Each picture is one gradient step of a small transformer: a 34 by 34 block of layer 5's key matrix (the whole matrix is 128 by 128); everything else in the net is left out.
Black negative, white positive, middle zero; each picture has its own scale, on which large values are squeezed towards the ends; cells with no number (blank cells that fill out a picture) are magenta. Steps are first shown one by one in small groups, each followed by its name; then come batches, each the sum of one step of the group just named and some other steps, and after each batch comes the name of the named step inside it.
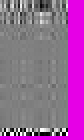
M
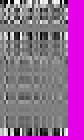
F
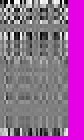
F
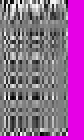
M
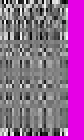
F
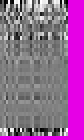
F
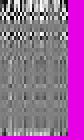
F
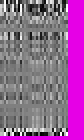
F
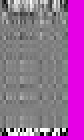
M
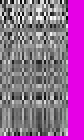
F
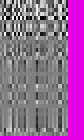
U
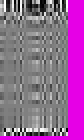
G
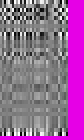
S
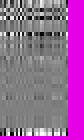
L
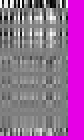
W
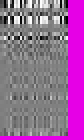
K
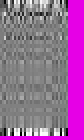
S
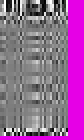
G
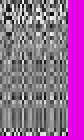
L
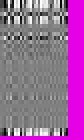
K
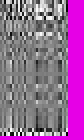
U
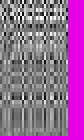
S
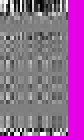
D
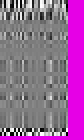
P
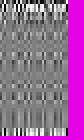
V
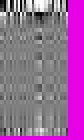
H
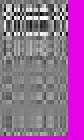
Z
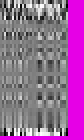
V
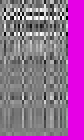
Z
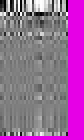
H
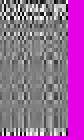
V
